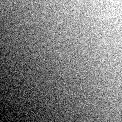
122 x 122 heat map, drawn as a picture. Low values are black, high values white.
Histogram: bell-shaped. Stripes: none. Ninth with the lowest average: bottom left. Ninth with the highest average: top right. Odd rows or columns: none. Slope: up to the top right. Mirror symmetry: none.
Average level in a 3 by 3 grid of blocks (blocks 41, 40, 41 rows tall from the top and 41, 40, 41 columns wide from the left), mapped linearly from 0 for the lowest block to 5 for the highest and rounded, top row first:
245
134
013
